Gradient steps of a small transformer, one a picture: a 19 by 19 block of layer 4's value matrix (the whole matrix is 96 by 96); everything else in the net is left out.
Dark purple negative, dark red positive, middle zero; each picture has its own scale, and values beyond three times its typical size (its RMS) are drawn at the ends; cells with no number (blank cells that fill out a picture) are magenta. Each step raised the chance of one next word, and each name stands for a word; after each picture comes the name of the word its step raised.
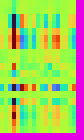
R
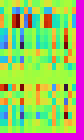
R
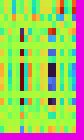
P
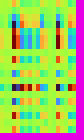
R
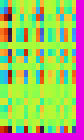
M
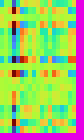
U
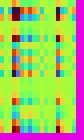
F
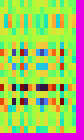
R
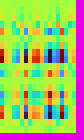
U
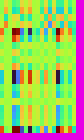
M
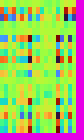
F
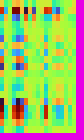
F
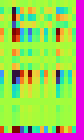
M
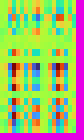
P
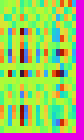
U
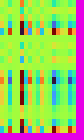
M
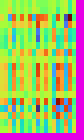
P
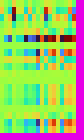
F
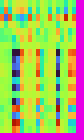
P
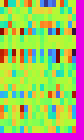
U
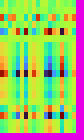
P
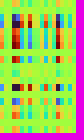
R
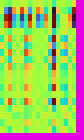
F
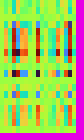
U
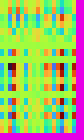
P
